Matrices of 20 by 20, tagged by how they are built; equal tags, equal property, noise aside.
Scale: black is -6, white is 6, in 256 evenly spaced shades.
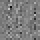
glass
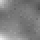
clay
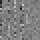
glass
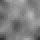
clay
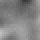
clay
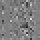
glass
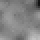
clay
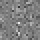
glass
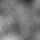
clay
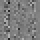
glass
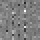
glass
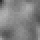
clay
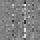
glass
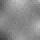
clay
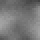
clay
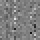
glass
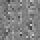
glass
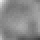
clay
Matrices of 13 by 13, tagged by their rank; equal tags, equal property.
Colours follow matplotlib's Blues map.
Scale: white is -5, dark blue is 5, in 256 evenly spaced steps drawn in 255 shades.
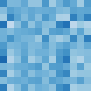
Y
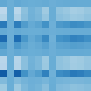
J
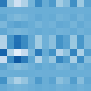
J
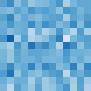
Y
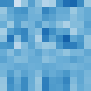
Y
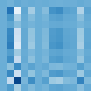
J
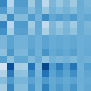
J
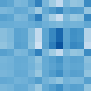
J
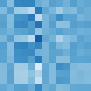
Y
